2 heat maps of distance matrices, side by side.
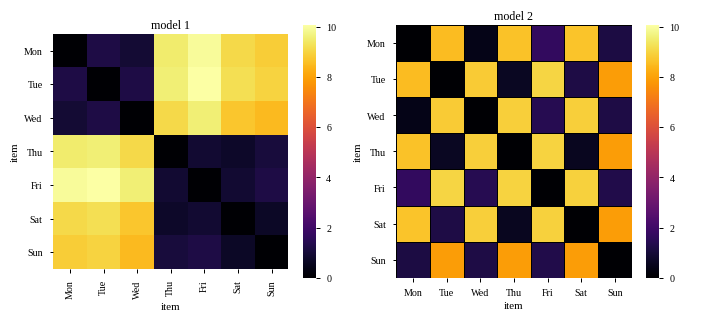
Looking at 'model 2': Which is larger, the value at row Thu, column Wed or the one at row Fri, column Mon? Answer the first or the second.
the first
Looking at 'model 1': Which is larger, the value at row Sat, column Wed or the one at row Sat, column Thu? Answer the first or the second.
the first
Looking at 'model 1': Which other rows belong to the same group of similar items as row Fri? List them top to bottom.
Thu, Sat, Sun
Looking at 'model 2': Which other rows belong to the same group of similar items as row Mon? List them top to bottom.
Wed, Fri, Sun
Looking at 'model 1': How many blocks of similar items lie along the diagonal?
2
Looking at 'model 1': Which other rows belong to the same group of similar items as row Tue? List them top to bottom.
Mon, Wed
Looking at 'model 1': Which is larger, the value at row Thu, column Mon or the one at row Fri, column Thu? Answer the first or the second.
the first
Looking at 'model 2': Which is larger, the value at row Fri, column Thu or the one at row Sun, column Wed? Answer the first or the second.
the first
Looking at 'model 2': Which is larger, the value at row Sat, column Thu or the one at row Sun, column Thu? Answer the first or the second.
the second
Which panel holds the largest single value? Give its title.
model 1
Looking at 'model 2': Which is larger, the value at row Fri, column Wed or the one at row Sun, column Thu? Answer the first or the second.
the second
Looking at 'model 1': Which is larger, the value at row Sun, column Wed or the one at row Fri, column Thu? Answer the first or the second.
the first
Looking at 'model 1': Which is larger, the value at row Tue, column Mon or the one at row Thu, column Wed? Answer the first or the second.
the second
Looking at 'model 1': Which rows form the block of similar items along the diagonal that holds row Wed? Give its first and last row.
Mon to Wed
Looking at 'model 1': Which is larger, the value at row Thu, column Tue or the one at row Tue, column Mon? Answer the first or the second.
the first
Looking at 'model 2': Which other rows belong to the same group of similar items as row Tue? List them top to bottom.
Thu, Sat
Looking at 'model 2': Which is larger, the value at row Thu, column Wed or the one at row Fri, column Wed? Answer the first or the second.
the first
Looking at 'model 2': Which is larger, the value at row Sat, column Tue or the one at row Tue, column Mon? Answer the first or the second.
the second
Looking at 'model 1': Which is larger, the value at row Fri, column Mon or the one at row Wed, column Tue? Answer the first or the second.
the first
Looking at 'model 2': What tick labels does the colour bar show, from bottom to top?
0, 2, 4, 6, 8, 10
